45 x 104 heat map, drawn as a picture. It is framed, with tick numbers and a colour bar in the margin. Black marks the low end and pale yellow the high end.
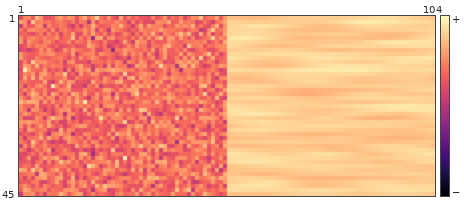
The table splits into one row of 2 panels. Panel 1,1: high, fine-grained. Panel 1,2: very high, streaked across, faint in contrast.
